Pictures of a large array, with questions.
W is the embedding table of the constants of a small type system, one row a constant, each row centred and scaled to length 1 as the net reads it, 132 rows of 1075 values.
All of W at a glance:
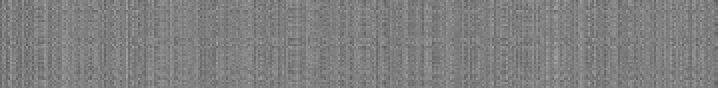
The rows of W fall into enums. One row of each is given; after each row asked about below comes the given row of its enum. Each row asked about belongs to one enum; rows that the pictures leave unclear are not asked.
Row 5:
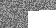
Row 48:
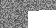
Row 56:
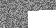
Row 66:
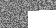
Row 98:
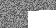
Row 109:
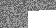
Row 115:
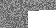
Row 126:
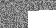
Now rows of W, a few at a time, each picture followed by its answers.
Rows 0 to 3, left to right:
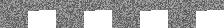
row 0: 115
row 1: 5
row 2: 115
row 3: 48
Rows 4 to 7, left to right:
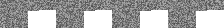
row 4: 56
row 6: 5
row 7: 66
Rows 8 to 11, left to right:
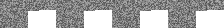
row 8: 5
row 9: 56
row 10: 115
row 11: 66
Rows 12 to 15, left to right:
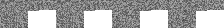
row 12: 126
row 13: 126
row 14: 98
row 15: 48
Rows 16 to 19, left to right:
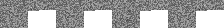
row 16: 109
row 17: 109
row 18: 48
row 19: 109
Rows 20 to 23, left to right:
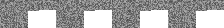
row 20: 126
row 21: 115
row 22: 48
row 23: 126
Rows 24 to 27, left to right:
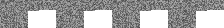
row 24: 126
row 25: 98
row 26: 126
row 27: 48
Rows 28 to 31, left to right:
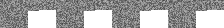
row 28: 115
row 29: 66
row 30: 56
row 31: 126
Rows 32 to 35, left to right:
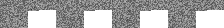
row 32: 109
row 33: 115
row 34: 48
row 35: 98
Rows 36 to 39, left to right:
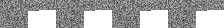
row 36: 115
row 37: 48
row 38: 115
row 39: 48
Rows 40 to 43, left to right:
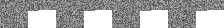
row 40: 126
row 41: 98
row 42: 66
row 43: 48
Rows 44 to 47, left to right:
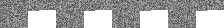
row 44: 109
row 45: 5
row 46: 56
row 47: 66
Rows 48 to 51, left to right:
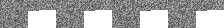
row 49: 5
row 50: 115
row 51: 5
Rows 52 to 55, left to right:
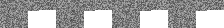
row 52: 56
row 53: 48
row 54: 5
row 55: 56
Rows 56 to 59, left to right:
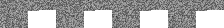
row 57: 109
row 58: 98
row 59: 98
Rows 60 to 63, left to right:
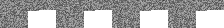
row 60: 98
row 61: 109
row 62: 56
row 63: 56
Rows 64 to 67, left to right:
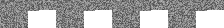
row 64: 126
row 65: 56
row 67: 98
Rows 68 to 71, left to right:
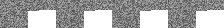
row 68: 98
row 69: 48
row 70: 115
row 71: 48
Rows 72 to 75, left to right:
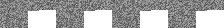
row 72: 56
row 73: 5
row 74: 115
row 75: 98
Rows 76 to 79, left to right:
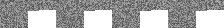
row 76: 126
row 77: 115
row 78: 5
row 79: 66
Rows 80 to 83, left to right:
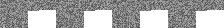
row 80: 56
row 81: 5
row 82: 126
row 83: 98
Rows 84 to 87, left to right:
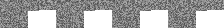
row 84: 66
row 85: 126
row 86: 115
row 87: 115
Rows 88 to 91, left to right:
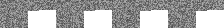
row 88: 56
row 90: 48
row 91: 5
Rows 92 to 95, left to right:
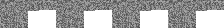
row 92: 126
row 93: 56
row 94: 126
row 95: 126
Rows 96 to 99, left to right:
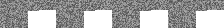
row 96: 56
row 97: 5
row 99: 126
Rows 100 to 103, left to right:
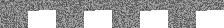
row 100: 126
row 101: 109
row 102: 109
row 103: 56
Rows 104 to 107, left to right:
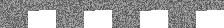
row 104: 115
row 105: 109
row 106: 98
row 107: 126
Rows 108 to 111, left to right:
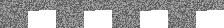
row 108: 5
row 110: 98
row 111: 5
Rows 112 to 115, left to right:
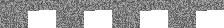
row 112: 126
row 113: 115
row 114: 126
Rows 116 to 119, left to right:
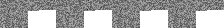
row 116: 56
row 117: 109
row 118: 56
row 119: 56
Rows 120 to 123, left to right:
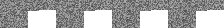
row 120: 98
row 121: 5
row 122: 48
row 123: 48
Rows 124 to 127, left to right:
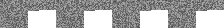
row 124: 115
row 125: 115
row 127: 5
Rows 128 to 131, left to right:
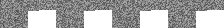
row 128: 48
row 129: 56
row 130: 115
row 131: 98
